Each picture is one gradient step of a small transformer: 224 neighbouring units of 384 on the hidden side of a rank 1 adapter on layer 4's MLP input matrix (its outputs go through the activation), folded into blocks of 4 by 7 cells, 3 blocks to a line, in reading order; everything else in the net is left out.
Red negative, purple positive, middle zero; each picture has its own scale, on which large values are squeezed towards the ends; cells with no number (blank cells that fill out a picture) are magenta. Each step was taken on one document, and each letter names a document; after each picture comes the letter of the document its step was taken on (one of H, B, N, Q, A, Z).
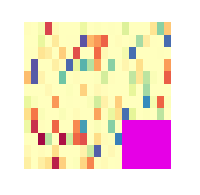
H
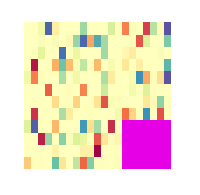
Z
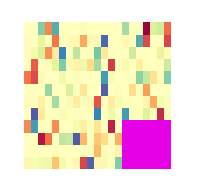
Z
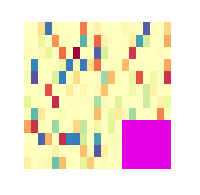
H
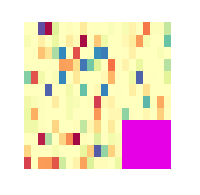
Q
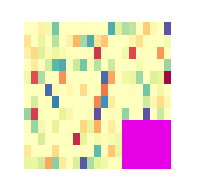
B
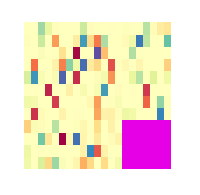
H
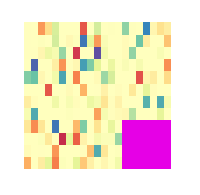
H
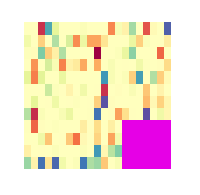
B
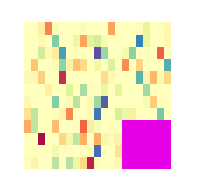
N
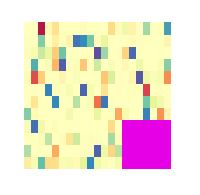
B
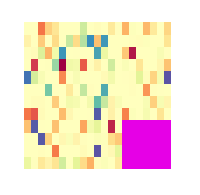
Z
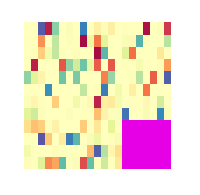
Q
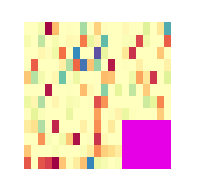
Q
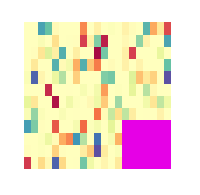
H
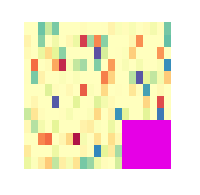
B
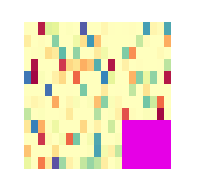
Q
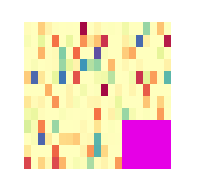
Q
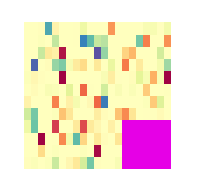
N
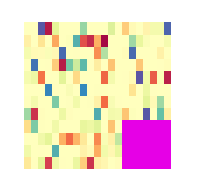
Z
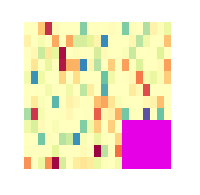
Z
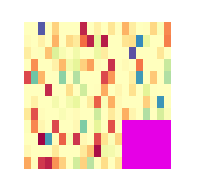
Z
